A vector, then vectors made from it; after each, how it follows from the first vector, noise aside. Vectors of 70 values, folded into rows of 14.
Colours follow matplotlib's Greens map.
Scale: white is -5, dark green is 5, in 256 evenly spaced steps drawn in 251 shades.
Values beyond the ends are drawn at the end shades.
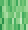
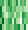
scaled up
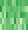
sign-scrambled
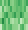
sign-scrambled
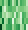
scaled up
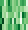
scaled up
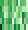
scaled up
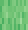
shrunk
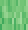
shrunk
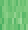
shrunk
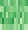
sign-scrambled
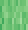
shrunk
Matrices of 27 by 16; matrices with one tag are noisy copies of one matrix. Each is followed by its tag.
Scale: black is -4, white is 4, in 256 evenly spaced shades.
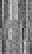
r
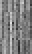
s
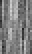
r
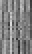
s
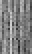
s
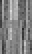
r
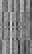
s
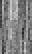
r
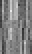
r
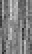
r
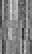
r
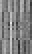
s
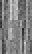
r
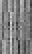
s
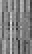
s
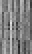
s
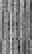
s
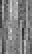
r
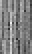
s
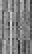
s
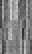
r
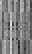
s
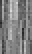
r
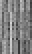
s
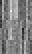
r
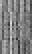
s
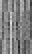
s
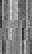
r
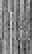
s
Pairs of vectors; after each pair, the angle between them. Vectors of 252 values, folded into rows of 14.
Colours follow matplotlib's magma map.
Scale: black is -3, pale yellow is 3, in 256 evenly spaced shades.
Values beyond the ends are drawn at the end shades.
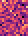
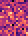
orthogonal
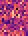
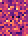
partly opposed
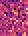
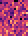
partly aligned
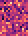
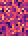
nearly opposite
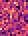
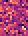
partly aligned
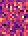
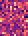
nearly parallel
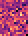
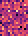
partly opposed
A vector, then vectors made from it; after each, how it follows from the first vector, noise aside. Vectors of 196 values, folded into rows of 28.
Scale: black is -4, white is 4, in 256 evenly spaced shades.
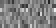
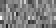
reversed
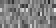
copied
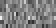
reversed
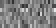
copied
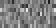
copied
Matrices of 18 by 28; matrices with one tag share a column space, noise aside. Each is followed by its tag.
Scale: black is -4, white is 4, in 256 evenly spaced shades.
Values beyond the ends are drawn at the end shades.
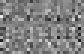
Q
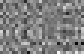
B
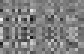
Q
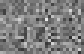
Q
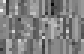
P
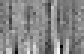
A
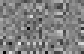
B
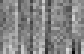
A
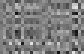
B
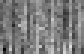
A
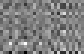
B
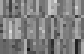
P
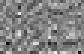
B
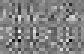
Q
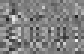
Q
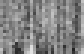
A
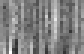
A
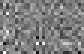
B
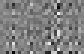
B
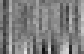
A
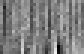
A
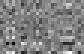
B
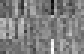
P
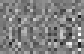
Q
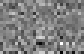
B
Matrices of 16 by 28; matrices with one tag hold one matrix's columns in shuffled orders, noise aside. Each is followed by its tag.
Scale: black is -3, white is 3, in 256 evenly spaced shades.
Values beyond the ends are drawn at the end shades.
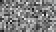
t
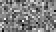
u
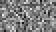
t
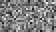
t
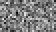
t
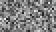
t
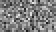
t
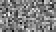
t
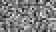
t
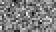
t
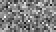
u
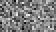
t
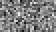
t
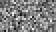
t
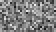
u
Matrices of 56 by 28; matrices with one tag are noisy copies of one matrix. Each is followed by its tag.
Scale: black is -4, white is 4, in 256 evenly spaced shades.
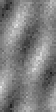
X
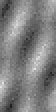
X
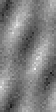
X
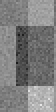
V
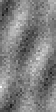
X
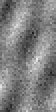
X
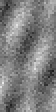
X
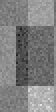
V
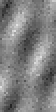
X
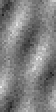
X
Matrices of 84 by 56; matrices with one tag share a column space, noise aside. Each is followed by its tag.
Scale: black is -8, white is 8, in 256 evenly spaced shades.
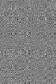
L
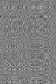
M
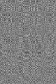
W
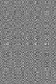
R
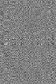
R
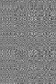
L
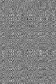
L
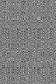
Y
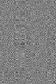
R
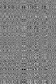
M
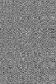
Y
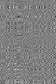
M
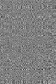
M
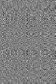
L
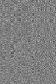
W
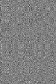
W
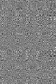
L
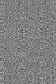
Y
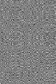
R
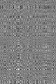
M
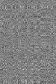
M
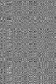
Y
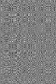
W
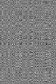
R
